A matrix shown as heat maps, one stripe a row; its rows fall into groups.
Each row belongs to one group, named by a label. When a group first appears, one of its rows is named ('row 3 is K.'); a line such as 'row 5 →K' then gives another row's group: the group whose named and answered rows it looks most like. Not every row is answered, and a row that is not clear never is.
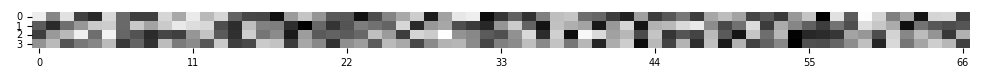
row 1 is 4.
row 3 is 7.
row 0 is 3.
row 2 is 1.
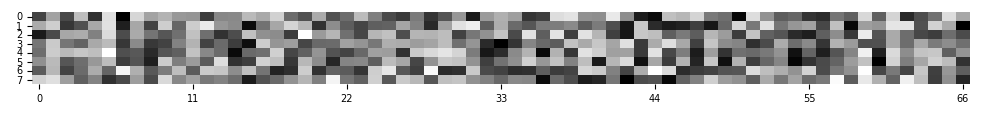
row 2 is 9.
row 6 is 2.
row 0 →4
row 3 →7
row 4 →1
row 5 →7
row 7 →3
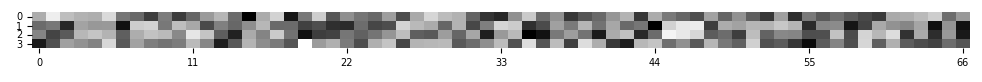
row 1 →4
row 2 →4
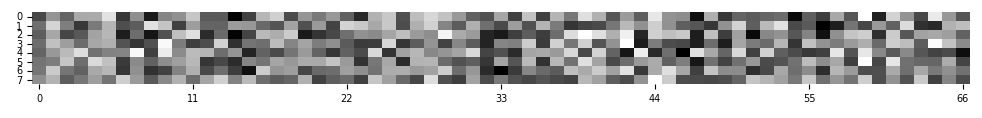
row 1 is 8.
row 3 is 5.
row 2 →7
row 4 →3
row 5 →9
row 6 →7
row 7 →2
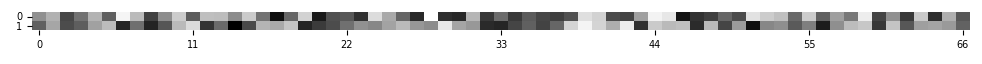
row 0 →2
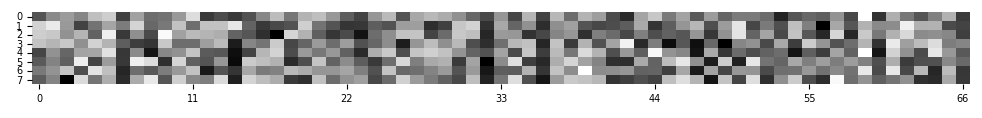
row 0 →9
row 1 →3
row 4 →9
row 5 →4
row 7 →4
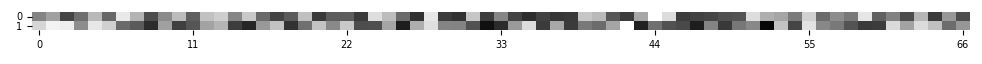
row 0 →2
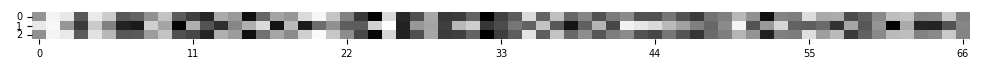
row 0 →5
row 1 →8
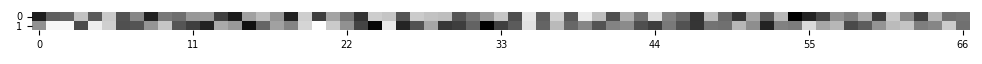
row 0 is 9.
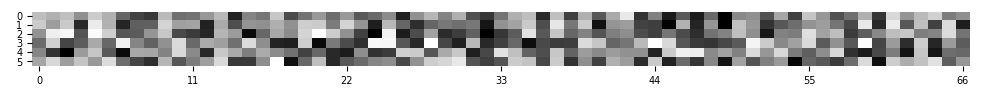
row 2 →5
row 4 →4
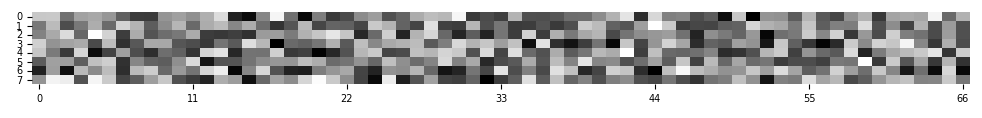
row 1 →2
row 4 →1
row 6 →4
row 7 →5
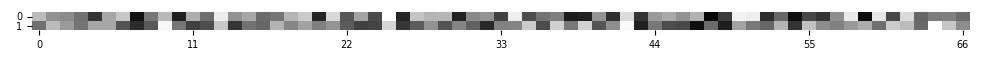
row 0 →8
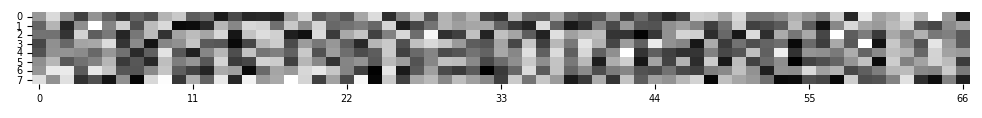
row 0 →3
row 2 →4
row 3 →9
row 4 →5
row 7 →8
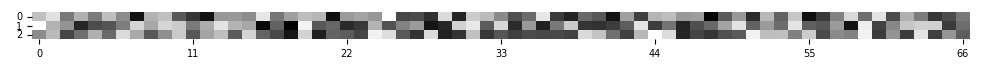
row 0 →8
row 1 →3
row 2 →2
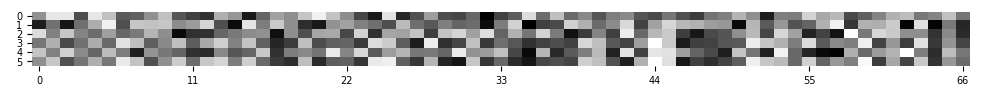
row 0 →5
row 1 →4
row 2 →8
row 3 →2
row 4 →8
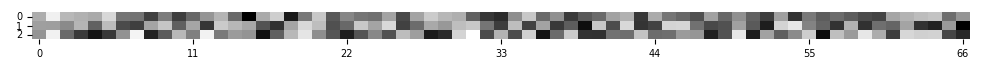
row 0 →1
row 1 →8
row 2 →3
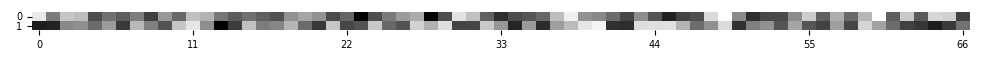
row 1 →9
